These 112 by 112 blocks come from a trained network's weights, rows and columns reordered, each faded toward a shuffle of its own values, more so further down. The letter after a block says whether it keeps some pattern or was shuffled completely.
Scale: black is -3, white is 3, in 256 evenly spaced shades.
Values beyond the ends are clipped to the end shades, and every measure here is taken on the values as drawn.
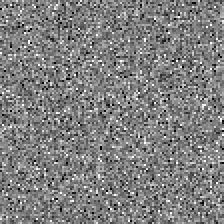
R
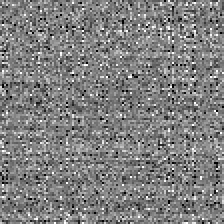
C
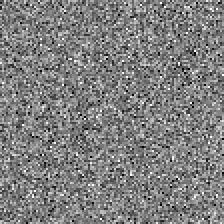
R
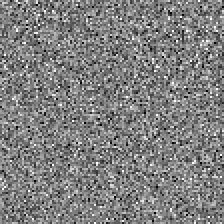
R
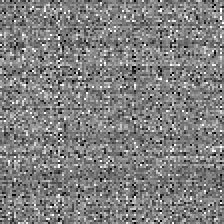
C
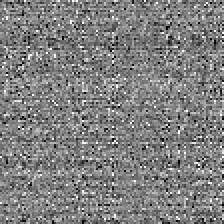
C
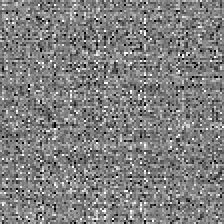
C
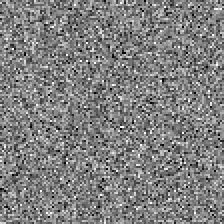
R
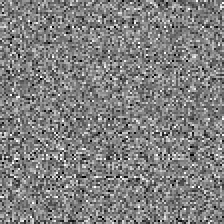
C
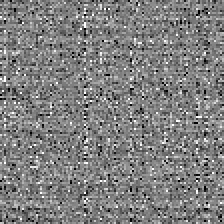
C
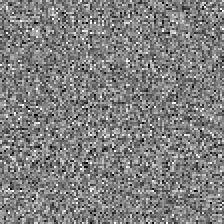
C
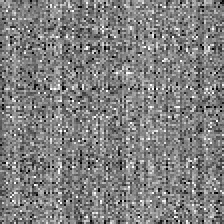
C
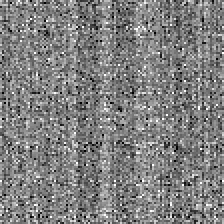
C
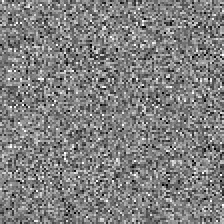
C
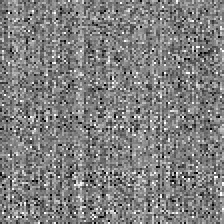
C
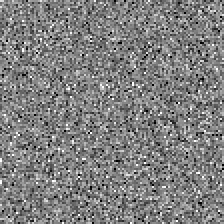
R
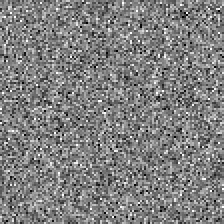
R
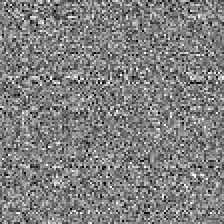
C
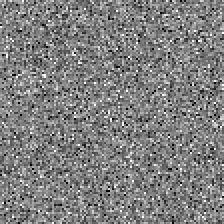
R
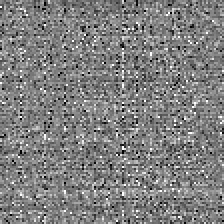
C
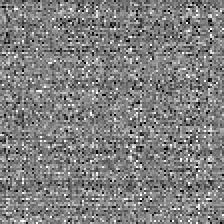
C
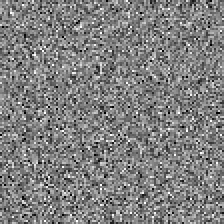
C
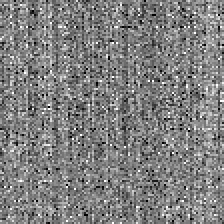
C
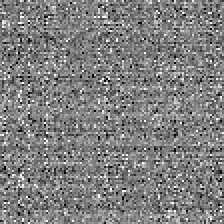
C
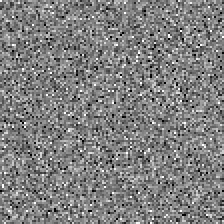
R
